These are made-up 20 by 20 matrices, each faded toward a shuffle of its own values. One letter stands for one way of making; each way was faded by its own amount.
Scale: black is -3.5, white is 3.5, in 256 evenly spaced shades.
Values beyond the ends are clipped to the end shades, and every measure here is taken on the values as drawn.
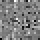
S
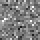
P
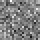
P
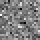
P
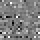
S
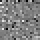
S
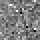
P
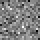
P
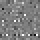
S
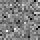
P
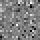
S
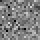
P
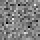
P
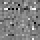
S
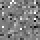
S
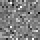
P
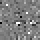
S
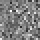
P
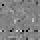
S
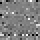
S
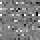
S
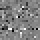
S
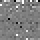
S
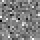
P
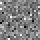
P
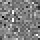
P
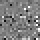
S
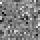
P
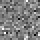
P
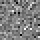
P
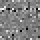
S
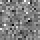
P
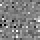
S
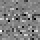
S
